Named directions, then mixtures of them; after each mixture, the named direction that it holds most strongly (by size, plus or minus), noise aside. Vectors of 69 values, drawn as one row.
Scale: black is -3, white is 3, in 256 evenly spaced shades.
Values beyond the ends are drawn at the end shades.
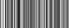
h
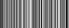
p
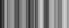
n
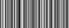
h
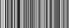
h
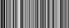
h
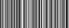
p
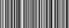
h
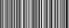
p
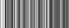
h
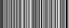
p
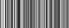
h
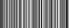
p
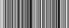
p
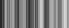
n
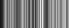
n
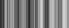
n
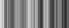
n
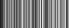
p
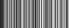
p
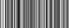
h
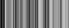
n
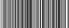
p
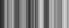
n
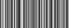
h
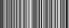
p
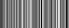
p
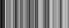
n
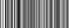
h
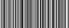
p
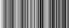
n
